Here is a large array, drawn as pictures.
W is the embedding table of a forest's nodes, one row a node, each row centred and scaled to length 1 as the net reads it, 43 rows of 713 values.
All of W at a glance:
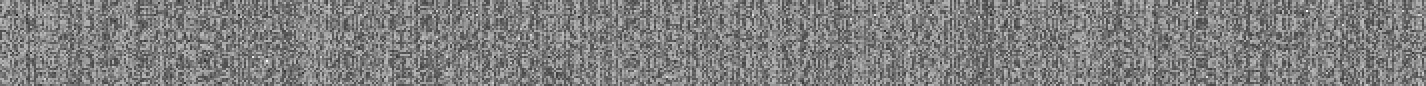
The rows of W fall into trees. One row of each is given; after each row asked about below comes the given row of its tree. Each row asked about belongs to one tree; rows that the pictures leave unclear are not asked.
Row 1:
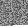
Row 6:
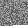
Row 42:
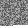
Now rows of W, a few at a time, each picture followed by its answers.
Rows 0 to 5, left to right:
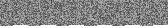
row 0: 1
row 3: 6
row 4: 1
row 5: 6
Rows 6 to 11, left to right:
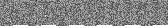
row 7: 1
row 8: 42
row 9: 1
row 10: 1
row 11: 1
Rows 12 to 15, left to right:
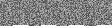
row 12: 1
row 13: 1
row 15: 42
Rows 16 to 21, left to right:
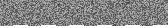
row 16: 6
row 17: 6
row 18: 6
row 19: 6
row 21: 42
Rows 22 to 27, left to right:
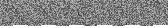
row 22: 6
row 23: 6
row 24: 6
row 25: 1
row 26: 42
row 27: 1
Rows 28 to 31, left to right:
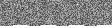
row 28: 42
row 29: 1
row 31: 1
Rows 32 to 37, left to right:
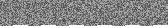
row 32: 1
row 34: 42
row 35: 6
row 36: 42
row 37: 42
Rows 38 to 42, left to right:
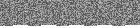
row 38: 42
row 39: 1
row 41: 6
